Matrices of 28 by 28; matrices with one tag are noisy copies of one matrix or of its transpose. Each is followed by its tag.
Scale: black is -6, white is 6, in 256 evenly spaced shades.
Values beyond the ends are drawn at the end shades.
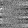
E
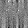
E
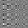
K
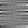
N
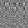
K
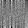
N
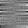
N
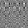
K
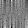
N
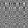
K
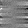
E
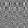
K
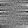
N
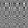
K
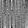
N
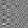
K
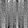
E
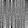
N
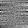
N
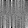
N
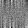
N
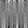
E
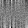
N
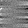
E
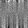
E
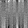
E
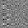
K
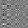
K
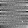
N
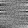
N
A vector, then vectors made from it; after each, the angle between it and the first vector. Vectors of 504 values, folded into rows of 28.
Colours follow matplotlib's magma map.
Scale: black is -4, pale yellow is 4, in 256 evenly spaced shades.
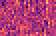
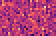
partly opposed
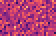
partly opposed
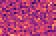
orthogonal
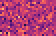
orthogonal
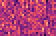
nearly opposite
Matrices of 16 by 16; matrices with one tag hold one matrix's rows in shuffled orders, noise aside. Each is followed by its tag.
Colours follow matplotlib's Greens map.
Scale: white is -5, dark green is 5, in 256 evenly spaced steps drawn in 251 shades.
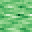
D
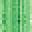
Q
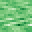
D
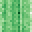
Q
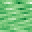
D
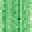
Q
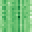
Q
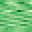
D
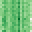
Q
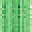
Q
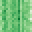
Q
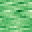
D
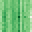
Q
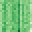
Q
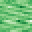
D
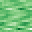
D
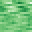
D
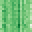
Q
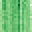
Q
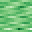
D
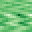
D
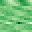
D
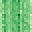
Q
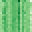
Q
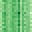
Q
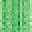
Q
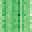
Q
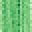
Q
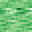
D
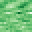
D
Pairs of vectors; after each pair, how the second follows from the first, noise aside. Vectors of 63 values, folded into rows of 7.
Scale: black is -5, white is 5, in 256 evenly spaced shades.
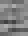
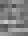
negated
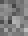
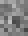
negated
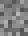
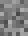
negated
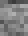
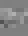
partly zeroed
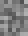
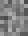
negated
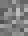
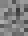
negated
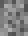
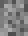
copied
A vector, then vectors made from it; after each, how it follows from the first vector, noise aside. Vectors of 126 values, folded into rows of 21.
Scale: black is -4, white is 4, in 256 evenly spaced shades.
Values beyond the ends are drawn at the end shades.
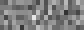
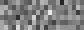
reversed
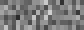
reversed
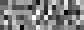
scaled up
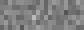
shrunk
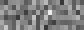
reversed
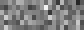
wrapped around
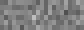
shrunk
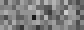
sign-scrambled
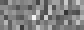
copied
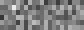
wrapped around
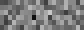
sign-scrambled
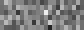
wrapped around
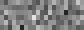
copied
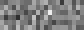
reversed
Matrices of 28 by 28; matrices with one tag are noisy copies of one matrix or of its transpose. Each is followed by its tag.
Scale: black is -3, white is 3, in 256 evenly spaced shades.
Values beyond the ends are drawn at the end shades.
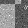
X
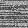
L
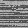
L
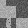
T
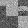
T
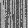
L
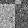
X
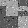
T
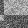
X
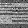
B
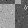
X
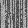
L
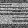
B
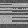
B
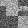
T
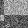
X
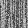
L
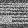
B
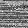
L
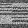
B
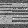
B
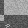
X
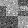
T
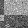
X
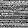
L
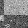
X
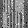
B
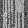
B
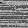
L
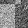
X
